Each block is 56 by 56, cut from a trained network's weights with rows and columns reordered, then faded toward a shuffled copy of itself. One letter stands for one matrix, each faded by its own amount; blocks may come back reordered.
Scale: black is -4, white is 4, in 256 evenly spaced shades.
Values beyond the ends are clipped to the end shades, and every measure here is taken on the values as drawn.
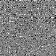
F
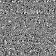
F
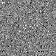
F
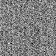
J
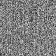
J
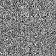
J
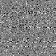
F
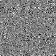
F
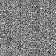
J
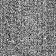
J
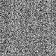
J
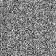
J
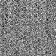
J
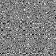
F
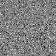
F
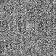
J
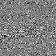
F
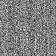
J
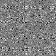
F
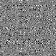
F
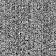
J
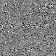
F
